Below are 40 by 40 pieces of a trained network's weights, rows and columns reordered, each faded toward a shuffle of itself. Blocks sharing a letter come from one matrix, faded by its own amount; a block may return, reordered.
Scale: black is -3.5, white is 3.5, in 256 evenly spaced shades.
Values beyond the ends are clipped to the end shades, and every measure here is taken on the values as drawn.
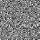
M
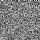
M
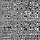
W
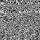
M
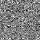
M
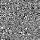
M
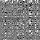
W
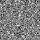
M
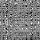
W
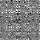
W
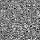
M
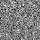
M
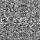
M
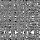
W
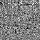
M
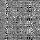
W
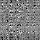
W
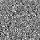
M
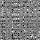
W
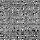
W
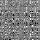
W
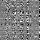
W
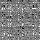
W
